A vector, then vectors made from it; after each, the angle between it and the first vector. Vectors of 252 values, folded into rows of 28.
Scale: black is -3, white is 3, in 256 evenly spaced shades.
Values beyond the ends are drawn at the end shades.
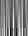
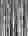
nearly parallel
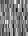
partly opposed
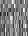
partly opposed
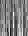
nearly parallel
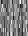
partly opposed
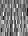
partly aligned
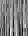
nearly opposite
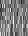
partly aligned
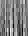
nearly opposite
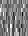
partly opposed
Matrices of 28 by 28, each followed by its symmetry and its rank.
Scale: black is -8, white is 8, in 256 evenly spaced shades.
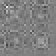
symmetric, rank three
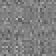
neither, rank five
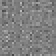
neither, rank five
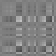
symmetric, rank one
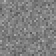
neither, full rank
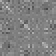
symmetric, rank five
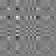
symmetric, rank two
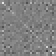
symmetric, rank five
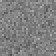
neither, full rank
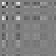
symmetric, rank one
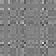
symmetric, rank two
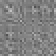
symmetric, rank three
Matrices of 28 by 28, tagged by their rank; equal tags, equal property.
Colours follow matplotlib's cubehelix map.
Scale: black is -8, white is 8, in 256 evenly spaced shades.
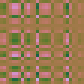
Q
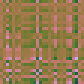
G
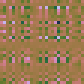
G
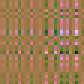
Q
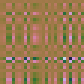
Q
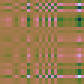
Q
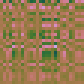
G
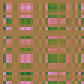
Q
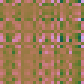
G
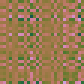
G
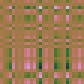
Q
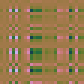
Q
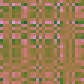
G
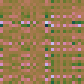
G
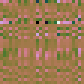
G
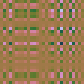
Q
